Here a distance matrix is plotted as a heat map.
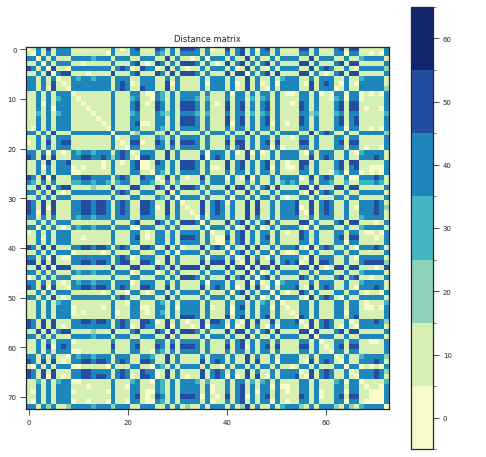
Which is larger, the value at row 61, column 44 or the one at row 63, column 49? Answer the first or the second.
the second
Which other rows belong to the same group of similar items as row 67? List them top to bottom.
0, 1, 3, 5, 9, 10, 11, 12, 13, 14, 15, 16, 18, 19, 20, 23, 24, 25, 28, 30, 35, 37, 38, 39, 41, 44, 46, 49, 51, 52, 53, 54, 57, 59, 60, 61, 64, 68, 69, 70, 71
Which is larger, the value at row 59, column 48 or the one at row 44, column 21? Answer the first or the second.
the second
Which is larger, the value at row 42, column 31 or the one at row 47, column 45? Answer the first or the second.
the first
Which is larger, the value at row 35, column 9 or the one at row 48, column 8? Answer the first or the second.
the first
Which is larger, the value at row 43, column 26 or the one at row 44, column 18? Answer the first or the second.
the second
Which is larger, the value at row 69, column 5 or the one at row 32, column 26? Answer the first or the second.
the first
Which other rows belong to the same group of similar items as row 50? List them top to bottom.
2, 4, 6, 7, 8, 17, 21, 22, 26, 27, 29, 31, 32, 33, 34, 36, 40, 42, 43, 45, 47, 48, 55, 56, 58, 62, 63, 65, 66, 72
